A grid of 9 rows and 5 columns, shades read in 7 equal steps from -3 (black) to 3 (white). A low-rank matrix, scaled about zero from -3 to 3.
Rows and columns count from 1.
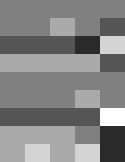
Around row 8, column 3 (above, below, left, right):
-1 1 1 0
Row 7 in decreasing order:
3 -1 -1 -1 -1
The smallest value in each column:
-1 -1 -1 -2 -2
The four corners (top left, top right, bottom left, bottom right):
0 0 1 -2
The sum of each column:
1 2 2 1 -1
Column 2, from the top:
0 0 -1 1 0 0 -1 1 2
